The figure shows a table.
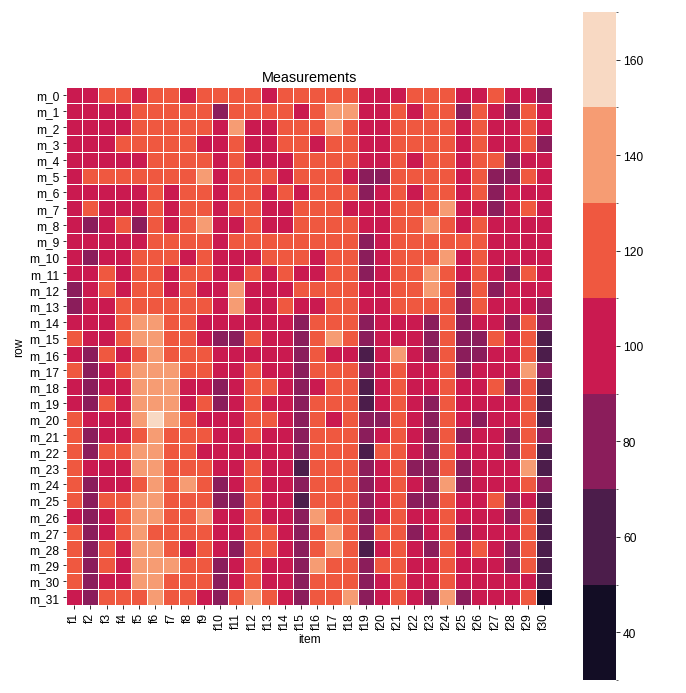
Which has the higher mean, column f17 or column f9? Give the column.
f17
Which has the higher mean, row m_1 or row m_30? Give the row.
m_1
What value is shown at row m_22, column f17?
120
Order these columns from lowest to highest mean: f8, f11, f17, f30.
f30, f11, f8, f17
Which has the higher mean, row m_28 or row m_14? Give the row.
m_28
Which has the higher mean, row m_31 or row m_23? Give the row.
m_31
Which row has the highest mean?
m_2
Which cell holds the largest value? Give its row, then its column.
m_20, f6
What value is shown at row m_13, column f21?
120
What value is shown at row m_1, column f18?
140
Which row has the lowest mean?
m_16
